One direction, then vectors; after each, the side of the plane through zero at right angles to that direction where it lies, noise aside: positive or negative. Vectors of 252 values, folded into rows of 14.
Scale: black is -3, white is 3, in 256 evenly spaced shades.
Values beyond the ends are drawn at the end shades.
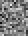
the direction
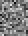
positive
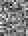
negative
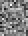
positive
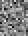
positive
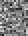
negative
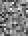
positive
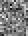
negative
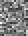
negative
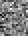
positive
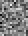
positive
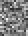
negative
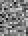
positive
